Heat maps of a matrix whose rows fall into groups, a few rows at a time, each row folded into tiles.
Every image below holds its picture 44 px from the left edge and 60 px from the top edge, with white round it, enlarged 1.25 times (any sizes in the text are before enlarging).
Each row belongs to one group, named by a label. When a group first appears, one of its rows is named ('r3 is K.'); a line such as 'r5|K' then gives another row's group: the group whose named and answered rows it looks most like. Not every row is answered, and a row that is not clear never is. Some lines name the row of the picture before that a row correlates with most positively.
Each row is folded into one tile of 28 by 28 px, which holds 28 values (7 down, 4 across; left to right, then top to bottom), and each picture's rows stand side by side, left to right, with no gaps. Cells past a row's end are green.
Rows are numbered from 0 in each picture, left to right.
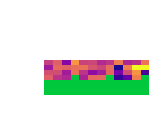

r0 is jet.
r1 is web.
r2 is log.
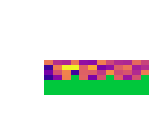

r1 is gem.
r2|gem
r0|log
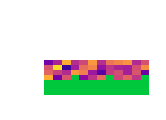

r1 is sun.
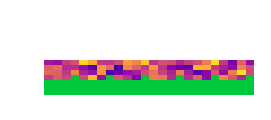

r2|jet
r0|gem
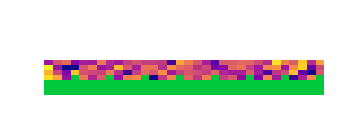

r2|web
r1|gem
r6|jet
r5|jet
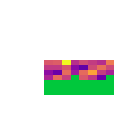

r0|jet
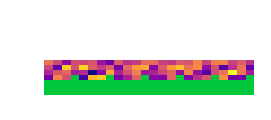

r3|log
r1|web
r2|log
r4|sun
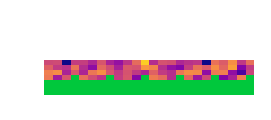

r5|sun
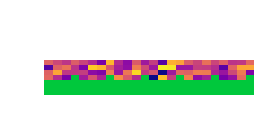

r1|jet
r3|jet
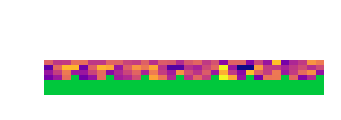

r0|log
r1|log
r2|log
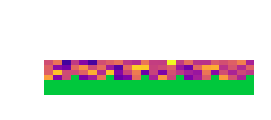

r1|gem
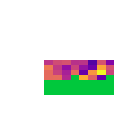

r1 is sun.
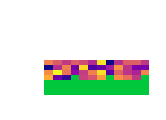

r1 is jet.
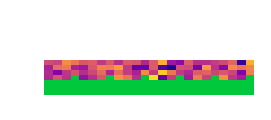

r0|jet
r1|log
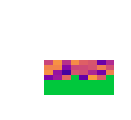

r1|web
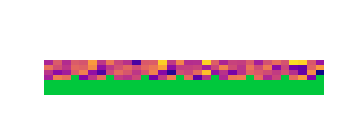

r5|web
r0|web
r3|sun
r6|gem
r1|sun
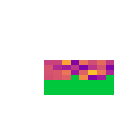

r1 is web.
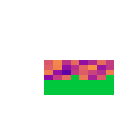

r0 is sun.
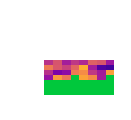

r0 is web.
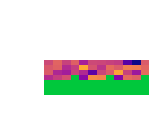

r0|sun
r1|web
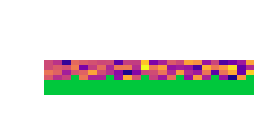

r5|gem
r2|web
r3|gem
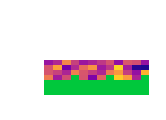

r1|gem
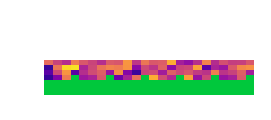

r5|log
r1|log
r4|gem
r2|sun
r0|log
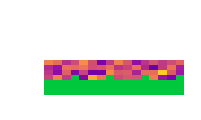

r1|web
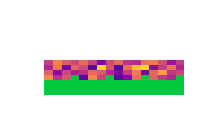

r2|log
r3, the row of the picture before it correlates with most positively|3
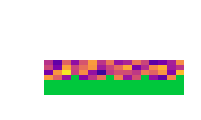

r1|sun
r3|gem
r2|gem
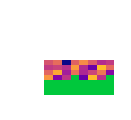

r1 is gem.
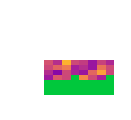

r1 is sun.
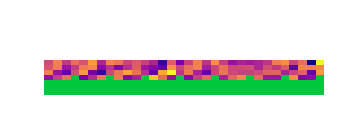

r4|sun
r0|sun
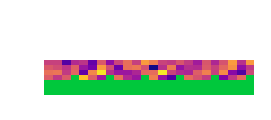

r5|sun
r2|jet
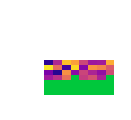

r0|web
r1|jet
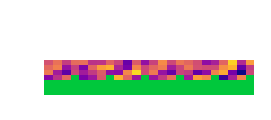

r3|sun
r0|sun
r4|web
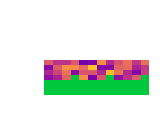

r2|sun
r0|log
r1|gem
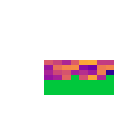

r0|log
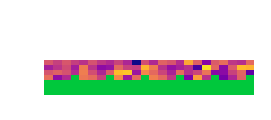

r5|log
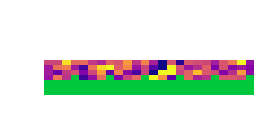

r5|jet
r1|log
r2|sun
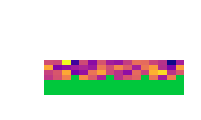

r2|web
